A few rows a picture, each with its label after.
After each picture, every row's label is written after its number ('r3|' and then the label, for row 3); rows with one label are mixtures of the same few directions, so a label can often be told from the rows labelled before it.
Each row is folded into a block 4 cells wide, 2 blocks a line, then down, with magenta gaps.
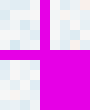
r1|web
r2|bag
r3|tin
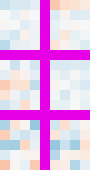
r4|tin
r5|tin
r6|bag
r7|tin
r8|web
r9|bag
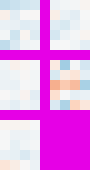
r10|tin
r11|bag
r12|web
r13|bag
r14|tin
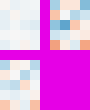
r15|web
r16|web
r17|web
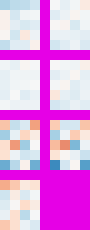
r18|tin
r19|web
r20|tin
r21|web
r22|web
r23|web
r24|tin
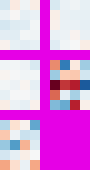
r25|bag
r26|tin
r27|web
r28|bag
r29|web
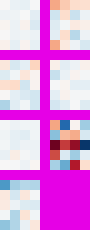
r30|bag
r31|tin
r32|web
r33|web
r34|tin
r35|bag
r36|tin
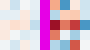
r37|bag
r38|bag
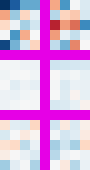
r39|tin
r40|bag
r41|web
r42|tin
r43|web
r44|bag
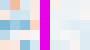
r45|bag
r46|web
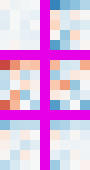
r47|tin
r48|tin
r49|tin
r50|web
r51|tin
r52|tin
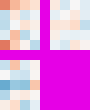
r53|tin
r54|bag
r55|bag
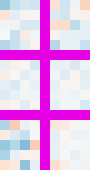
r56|tin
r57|web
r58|web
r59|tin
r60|bag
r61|tin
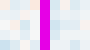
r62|web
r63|bag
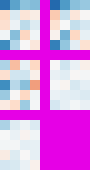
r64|tin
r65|tin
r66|bag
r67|web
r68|tin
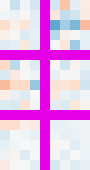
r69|bag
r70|bag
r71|bag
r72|bag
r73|tin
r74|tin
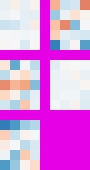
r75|bag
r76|web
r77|bag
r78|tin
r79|tin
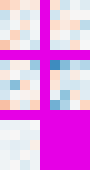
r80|tin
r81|bag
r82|web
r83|tin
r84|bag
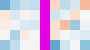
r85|tin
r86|web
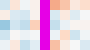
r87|bag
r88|tin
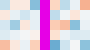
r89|web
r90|web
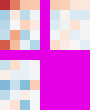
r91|tin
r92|tin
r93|bag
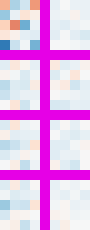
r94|web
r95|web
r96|bag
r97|web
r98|bag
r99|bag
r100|bag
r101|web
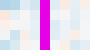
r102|tin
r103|bag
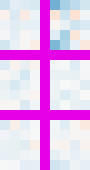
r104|tin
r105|tin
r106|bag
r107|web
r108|bag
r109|web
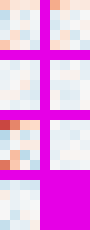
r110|tin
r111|tin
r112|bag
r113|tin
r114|tin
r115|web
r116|tin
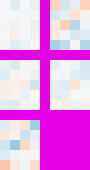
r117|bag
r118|web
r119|bag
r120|web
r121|web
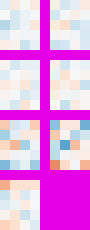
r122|bag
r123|web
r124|bag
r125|bag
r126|web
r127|web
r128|tin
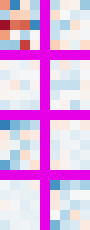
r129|bag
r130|web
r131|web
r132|bag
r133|tin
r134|tin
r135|web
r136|tin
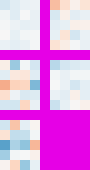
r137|tin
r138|tin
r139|bag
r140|tin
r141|bag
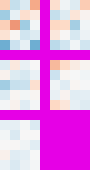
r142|web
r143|web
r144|bag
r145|tin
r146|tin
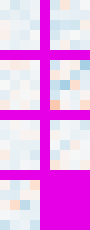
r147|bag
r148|bag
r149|tin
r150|web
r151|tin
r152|web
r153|web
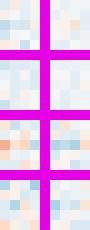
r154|bag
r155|bag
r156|tin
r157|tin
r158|bag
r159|bag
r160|web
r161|bag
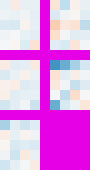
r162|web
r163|bag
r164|web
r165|tin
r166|tin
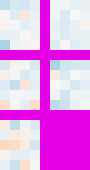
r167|tin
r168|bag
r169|web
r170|tin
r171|bag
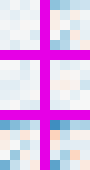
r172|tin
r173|tin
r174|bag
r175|bag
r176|tin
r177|tin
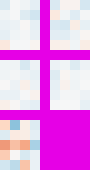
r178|web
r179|web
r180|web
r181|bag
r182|bag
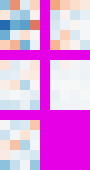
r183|bag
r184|tin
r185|web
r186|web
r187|web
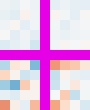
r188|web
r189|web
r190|web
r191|tin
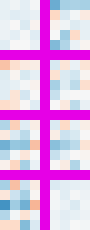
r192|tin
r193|tin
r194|tin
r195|bag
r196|bag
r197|bag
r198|bag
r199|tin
